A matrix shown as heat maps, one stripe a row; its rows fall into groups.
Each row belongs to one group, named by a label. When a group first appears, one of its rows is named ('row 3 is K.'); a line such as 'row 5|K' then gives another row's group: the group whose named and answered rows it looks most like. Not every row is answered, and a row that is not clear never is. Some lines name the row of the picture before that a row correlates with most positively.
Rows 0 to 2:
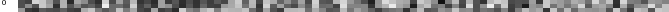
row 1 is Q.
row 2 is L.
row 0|Q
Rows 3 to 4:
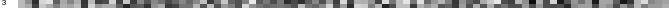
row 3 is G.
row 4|G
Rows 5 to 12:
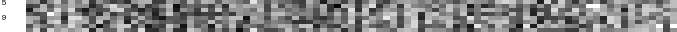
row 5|G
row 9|G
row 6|Q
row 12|G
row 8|Q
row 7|Q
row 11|Q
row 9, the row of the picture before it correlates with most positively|4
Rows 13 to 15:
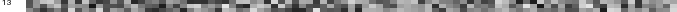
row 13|Q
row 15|G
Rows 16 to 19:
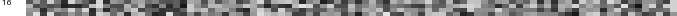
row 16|G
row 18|G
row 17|L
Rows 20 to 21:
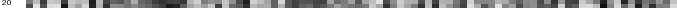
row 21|G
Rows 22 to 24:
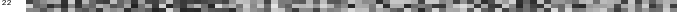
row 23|L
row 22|Q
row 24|Q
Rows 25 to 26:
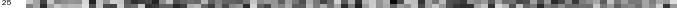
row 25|G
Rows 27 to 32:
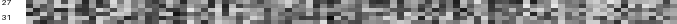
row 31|G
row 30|Q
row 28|Q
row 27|Q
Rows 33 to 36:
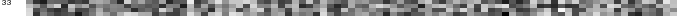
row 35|L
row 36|L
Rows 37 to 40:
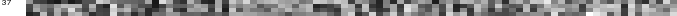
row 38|Q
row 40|Q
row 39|Q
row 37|L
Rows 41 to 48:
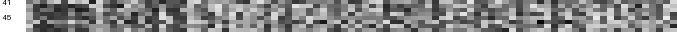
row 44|L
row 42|L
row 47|L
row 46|G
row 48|L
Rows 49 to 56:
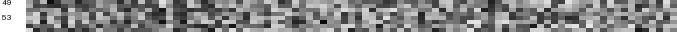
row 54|G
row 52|G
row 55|Q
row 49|L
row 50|L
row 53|G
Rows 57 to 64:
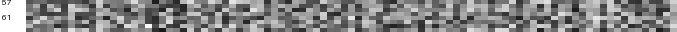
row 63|L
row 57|L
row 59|G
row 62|G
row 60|L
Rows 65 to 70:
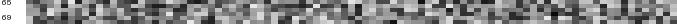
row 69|L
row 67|G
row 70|L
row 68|G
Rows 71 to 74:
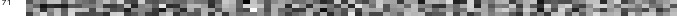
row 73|G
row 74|Q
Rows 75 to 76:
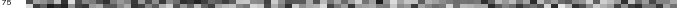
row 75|Q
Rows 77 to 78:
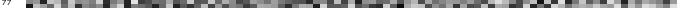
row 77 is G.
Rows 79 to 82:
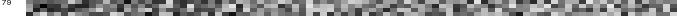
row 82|Q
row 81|L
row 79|Q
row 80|L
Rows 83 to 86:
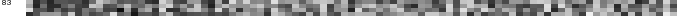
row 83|L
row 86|Q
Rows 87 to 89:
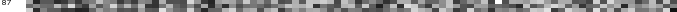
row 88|Q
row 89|L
